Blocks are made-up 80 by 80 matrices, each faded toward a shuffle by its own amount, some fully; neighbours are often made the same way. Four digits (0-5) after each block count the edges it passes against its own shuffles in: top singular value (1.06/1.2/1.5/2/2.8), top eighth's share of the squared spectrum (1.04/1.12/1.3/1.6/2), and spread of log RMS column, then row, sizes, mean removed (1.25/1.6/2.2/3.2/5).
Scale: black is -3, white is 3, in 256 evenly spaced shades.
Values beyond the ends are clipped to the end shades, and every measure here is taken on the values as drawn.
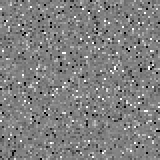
0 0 0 0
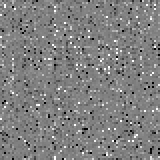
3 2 1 0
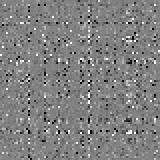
4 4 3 2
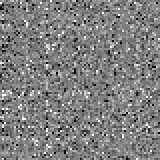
4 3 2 1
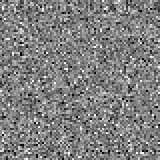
3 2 1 1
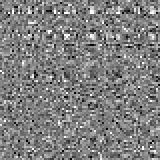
4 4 2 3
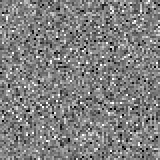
2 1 0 0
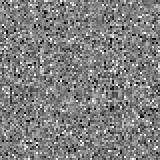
2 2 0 0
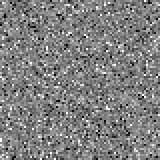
0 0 0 0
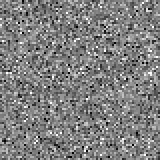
2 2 0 0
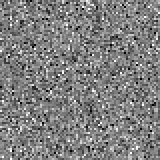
2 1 0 0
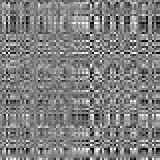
5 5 4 4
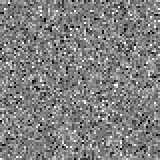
0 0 0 0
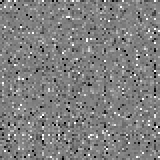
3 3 1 1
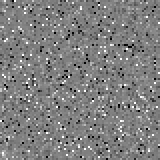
1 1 0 0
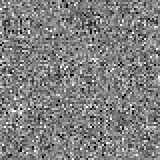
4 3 1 1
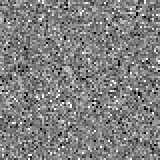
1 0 0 0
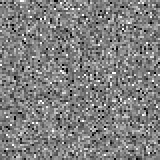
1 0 0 0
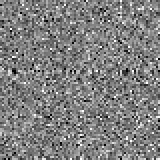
4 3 1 2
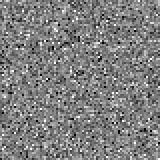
1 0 0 0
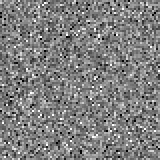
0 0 0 0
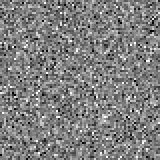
1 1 0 0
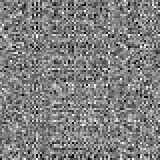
4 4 3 2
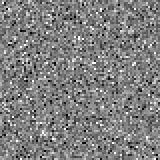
1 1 0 0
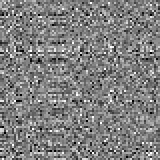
4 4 2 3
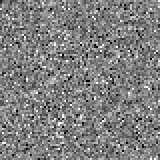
2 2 0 1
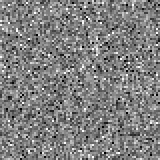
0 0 0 0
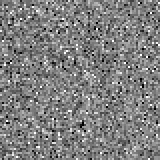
0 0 0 0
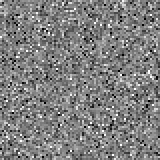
1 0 0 0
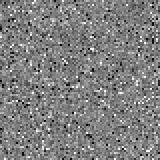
0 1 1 0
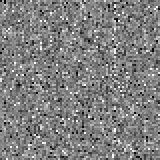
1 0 1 0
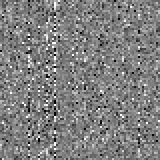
2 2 3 0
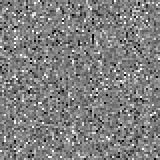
0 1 1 0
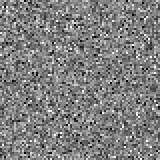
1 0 0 0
